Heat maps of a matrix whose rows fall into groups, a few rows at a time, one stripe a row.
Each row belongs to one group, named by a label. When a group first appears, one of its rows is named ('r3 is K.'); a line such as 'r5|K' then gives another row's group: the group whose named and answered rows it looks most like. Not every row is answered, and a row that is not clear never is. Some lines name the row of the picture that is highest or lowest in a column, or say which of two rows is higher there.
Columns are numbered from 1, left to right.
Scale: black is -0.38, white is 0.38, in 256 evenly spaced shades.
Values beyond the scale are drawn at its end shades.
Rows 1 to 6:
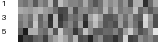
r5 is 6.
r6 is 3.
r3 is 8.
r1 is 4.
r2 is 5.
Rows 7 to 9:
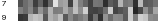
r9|6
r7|3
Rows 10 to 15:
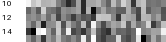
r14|6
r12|8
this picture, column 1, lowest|14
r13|4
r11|8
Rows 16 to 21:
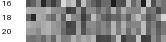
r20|5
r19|5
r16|3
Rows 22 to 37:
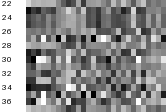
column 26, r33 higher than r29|Yes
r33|6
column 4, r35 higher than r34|Yes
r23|3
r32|3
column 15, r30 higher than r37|No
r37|5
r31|6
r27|8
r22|5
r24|3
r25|3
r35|8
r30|6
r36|6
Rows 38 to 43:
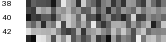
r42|5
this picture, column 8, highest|38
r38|3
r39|6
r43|6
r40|3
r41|4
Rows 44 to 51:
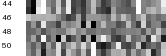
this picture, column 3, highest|45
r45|6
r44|6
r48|3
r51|4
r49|8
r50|4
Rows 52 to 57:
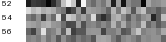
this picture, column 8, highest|52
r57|8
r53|5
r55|5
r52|3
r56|6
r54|4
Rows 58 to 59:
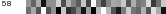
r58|4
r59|8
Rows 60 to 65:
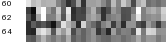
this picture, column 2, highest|60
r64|6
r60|5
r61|6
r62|6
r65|6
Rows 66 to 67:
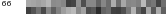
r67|3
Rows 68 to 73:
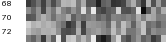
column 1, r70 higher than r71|No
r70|6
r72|5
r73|4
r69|4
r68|3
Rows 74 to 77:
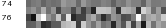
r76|6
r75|8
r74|3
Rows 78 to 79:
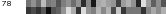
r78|8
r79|3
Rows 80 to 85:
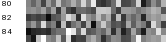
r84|3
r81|8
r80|4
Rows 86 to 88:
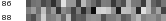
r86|3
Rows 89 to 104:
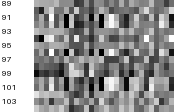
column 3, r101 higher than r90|No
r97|4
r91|8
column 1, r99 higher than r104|No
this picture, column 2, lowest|94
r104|5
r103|4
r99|3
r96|8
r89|5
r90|6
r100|8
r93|5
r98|3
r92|8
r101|8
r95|5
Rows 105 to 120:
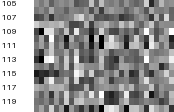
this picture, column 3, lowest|115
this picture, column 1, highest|108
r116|6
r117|5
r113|6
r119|4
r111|8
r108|5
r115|3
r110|8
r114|4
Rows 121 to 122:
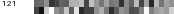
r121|3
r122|6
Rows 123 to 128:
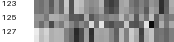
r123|4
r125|5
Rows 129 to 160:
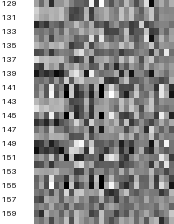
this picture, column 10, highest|149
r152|3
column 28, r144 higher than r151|Yes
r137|5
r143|5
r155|8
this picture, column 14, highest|129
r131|5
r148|5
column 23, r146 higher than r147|Yes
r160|4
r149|3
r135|5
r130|5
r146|3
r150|3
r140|4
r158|8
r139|3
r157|6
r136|3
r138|6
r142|8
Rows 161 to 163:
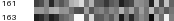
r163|3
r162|5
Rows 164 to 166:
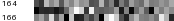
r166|8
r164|6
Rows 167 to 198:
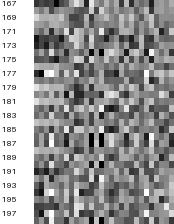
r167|3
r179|5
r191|3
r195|4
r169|5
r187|8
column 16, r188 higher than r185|Yes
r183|8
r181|5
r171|4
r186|8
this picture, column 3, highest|177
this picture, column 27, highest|196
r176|5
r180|8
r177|6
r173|3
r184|5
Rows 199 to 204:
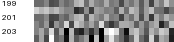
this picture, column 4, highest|204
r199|3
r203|8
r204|8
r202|4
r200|5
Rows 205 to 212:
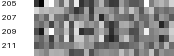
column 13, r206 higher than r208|Yes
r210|4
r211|3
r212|5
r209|6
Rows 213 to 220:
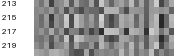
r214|8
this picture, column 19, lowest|217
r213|4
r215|4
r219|4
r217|8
